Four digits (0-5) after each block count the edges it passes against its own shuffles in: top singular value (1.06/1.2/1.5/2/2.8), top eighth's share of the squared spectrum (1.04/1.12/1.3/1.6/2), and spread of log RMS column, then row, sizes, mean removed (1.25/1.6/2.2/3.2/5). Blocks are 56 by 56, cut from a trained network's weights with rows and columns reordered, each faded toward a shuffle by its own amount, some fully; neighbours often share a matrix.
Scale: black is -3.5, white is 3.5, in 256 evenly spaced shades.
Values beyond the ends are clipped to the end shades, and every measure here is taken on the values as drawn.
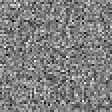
3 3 1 1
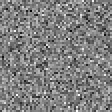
2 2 0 0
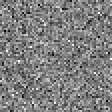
0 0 0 0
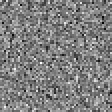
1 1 0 0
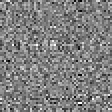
3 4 1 2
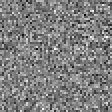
3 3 1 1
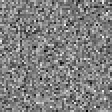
0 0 0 0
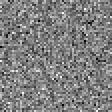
0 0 0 0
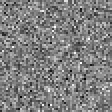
1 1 0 0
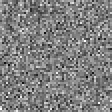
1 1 0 0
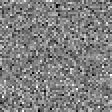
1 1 0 0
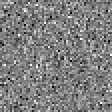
0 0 0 0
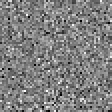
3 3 1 1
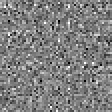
3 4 2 2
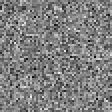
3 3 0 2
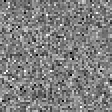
0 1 0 0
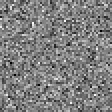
0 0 0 0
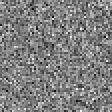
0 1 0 0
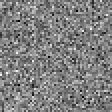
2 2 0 0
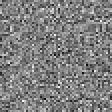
3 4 2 2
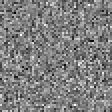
2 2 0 0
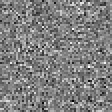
3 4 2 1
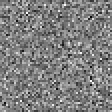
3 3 1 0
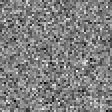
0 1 0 0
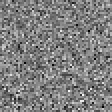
1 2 0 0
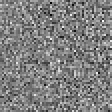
3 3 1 0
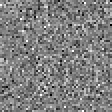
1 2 0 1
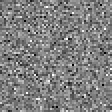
1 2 0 0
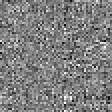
3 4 2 2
